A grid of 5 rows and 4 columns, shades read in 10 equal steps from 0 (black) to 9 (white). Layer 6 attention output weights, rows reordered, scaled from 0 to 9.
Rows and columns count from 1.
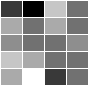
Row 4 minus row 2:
1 2 -2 0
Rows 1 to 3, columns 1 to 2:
2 0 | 6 4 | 5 4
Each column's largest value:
7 9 7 5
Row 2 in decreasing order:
6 6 4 4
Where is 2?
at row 1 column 1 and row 5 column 3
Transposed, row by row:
2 6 5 7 6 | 0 4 4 6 9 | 7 6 4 4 2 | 4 4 5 4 4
